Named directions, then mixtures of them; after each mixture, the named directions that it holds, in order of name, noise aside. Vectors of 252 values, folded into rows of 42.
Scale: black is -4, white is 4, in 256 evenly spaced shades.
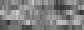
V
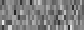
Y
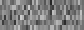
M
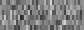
M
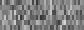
M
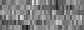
M, V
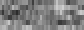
V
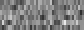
M, V, Y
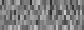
M, Y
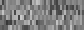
M, V, Y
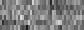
M, V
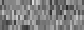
M, V, Y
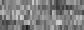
M, V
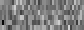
M, Y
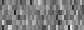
Y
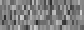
M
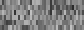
M, V, Y
